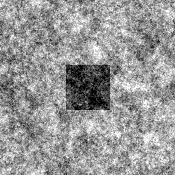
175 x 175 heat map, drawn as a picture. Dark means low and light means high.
Odd patch: lower, in the centre. Slope: none. Grain: blotchy. Stripes: none. Ninth with the lowest average: centre.
